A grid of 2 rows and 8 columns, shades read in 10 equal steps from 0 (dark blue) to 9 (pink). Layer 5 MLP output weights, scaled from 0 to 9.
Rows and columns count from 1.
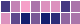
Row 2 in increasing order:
0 0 1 3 4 5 6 8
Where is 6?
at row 1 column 4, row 1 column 8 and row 2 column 8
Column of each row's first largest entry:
3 1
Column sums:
10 10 9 10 8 9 7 12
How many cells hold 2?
2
